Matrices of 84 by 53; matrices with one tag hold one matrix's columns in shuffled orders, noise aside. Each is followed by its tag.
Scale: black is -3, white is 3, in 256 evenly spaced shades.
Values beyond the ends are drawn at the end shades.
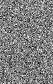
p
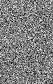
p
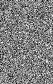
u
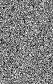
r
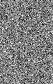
u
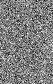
u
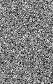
p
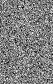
r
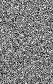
p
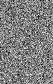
u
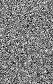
p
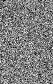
u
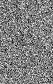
r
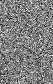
p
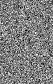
r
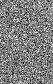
p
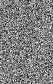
u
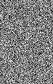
u
